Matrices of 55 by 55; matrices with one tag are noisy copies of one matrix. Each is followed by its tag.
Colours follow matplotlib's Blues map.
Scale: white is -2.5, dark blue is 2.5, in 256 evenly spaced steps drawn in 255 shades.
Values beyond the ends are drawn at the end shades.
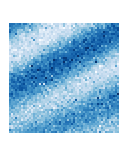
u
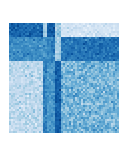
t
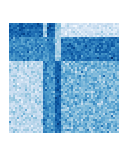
t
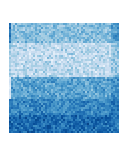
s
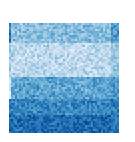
s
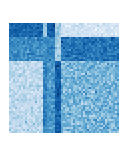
t
